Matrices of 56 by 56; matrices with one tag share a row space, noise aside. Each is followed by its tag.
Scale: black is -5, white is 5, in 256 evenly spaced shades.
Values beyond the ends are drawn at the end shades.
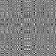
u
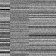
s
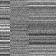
s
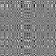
u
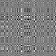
u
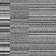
s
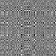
u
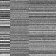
s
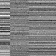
s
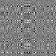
u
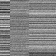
s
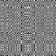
u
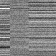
s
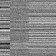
s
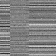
s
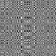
u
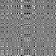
u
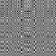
u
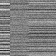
s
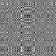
u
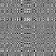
u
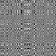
u
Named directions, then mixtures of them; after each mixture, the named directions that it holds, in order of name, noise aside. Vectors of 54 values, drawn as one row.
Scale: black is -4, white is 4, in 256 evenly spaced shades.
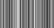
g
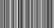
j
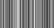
g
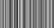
j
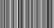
j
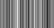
g, j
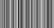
j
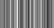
g, j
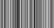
g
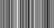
g, j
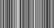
g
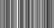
g, j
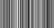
g, j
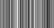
g, j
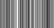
g, j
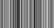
g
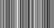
g, j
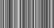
g, j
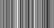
g, j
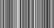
g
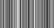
g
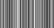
g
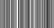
g, j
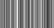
g, j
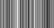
g, j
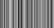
g, j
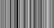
g, j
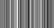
g, j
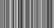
j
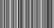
j
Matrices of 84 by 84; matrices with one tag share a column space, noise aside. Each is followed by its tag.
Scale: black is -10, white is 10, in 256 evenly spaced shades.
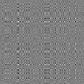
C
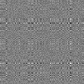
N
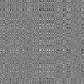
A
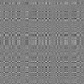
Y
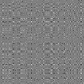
C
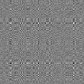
N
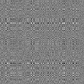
N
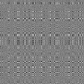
Y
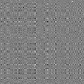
C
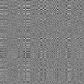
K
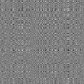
A
